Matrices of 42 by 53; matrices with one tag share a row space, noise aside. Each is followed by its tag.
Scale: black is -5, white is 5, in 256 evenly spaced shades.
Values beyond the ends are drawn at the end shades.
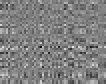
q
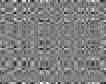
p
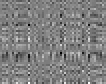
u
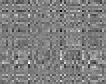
u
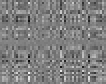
u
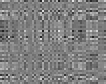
q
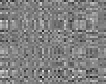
q
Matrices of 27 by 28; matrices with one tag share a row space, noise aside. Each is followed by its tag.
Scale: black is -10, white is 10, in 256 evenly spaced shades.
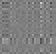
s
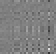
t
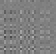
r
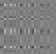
r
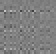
r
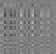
r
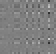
t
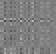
r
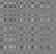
r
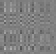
r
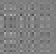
r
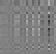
t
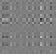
s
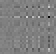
t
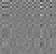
s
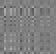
r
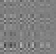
r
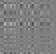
r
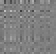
r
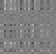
r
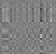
s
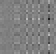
t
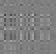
r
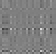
s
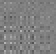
r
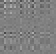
r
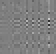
t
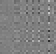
t
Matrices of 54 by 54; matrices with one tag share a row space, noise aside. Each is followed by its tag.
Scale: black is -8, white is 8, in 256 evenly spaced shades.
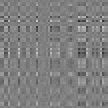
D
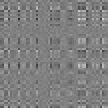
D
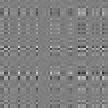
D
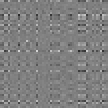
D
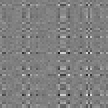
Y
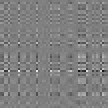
D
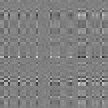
D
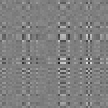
Y
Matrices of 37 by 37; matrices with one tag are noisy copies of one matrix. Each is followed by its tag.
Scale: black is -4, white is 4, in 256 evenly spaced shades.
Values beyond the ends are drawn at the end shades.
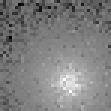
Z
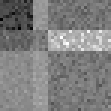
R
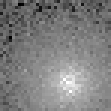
Z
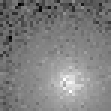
Z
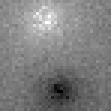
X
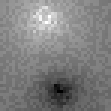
X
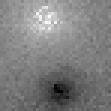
X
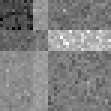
R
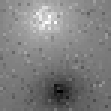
X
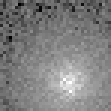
Z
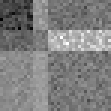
R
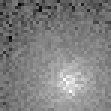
Z
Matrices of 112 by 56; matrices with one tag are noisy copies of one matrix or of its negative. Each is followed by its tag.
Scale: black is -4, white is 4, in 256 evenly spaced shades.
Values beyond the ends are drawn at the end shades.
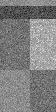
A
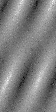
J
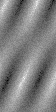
J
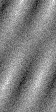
J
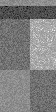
A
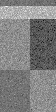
A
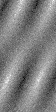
J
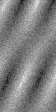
J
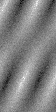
J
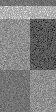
A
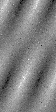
J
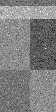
A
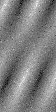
J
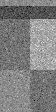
A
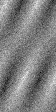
J
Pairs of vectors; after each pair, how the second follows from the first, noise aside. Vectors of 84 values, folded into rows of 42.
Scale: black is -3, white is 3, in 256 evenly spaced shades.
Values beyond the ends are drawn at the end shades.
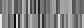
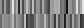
shuffled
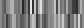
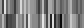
reversed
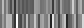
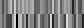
negated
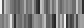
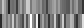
shuffled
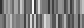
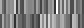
shuffled
